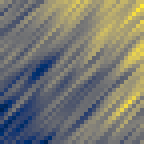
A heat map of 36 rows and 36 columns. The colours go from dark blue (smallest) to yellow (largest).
Ninth with the lowest average: bottom left. Slope: up to the top right. Mirror symmetry: none. Average level on the scale: 50%. Grain: diagonal, up to the right. Ninth with the highest average: top right.
